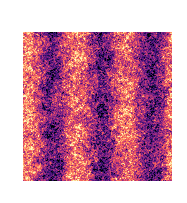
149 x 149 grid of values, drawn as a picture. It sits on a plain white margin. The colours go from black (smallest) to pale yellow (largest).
There is no seam. There is no overall slope. Stripes running up and down repeat 3 times from left to right. No row or column stands out.
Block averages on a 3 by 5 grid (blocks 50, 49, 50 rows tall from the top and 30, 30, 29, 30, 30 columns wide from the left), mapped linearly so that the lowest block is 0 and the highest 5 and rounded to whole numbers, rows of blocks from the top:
3 4 0 4 0
3 3 0 5 0
3 3 0 4 1
